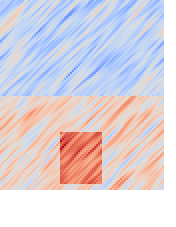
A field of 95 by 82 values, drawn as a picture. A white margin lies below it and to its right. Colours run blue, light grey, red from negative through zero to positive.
Ninth with the highest average: bottom middle. Odd patch: higher, in the bottom middle. Seam: horizontal, 50% of the way down, the bottom part higher.
